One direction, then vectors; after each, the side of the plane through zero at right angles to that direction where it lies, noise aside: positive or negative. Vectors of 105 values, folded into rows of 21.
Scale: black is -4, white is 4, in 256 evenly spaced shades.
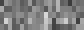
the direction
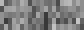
negative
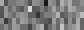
negative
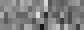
negative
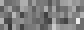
negative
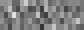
negative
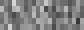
positive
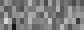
positive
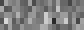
positive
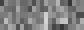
positive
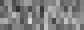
positive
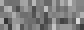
negative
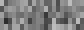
negative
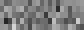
negative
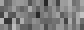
negative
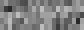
positive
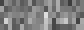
positive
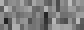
negative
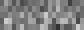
positive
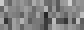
negative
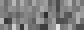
negative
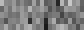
negative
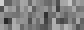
negative
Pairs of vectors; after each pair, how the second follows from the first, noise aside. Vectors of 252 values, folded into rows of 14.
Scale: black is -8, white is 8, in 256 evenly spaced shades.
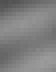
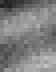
scaled up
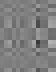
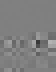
partly zeroed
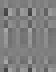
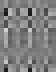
scaled up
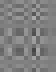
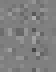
partly zeroed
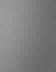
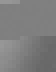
partly zeroed
